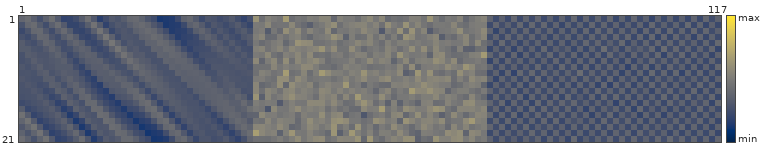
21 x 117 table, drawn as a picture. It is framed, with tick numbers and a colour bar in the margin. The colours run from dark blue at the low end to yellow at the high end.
The table splits into one row of 3 panels. Panel 1,1: low, slanting down to the right. Panel 1,2: middling, fine-grained. Panel 1,3: low, checkered.
